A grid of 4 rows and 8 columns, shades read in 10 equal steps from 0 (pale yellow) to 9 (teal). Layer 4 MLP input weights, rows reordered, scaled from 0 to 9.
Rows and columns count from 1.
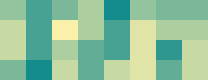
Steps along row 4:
up down up down down up down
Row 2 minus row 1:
-2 0 -5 0 -2 -3 -2 -2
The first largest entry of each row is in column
5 2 7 2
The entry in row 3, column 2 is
7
